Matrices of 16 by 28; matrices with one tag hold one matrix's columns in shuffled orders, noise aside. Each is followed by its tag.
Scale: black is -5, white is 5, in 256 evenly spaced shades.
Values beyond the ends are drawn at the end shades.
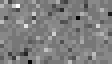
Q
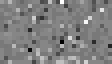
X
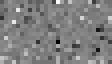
X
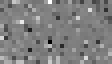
X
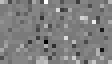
X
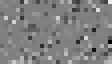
X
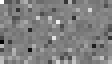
X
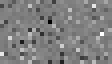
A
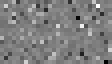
Q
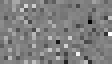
A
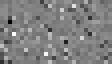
A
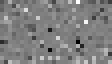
X
